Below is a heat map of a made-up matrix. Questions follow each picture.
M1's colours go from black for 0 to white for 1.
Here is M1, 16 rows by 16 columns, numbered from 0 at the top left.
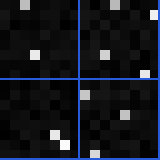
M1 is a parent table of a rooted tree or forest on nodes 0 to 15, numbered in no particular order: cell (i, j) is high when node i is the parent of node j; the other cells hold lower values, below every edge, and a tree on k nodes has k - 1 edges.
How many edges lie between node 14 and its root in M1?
1
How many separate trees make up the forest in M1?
5
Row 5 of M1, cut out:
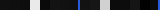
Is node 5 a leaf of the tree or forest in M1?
no
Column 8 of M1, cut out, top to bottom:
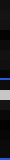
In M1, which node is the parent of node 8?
9
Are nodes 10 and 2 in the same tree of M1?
no
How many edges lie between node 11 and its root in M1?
1
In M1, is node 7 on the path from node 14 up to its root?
yes
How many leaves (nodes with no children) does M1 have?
7
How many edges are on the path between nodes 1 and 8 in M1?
3
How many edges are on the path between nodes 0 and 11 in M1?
1
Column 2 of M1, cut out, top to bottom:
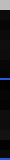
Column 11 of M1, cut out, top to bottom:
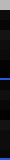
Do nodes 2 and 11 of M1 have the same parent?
yes
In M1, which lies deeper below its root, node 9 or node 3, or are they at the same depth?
the same depth
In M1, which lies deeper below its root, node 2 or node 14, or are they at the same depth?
the same depth
